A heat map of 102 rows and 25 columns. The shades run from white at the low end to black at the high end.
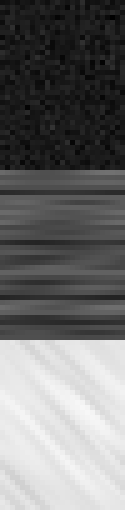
The table splits into 3 rows of 1 panel. Panel 1,1: very high, fine-grained, faint in contrast. Panel 2,1: high, streaked across. Panel 3,1: very low, slanting down to the right, faint in contrast.
